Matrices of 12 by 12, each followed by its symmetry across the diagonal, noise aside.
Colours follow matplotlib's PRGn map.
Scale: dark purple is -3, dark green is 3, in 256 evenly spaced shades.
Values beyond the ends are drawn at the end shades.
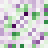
symmetric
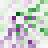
antisymmetric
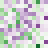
neither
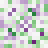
symmetric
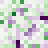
symmetric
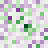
symmetric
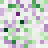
neither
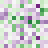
neither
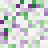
antisymmetric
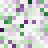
antisymmetric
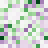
symmetric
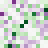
symmetric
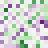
antisymmetric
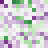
neither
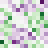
antisymmetric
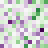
neither
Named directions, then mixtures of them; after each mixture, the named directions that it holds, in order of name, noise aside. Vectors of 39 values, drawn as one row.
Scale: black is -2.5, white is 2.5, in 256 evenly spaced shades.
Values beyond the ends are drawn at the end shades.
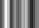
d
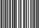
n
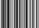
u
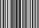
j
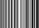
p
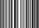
p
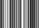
d, n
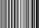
p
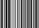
j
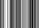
d, j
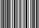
n, p, u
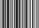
j, u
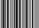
j, u
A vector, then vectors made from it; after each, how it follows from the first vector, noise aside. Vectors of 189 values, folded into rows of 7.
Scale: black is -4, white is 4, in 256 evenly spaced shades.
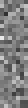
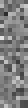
copied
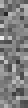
copied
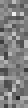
wrapped around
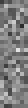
wrapped around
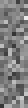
wrapped around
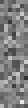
wrapped around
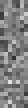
wrapped around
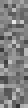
wrapped around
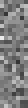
copied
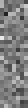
copied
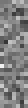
wrapped around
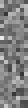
copied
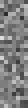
copied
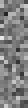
copied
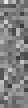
wrapped around
